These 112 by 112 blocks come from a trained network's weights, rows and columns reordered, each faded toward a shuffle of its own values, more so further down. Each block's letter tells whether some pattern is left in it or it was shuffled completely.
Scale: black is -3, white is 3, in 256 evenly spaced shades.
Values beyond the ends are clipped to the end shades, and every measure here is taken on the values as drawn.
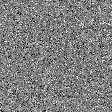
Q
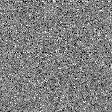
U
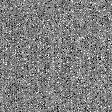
U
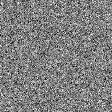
U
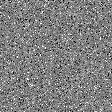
Q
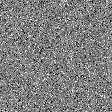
Q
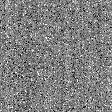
U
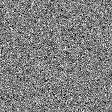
U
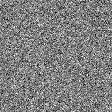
U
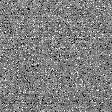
U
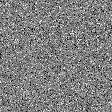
Q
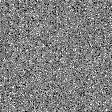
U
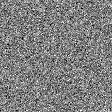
U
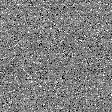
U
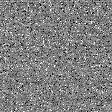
U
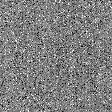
U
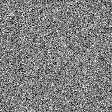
U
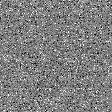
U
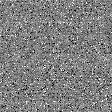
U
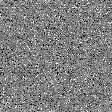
U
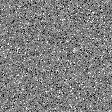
Q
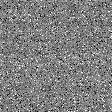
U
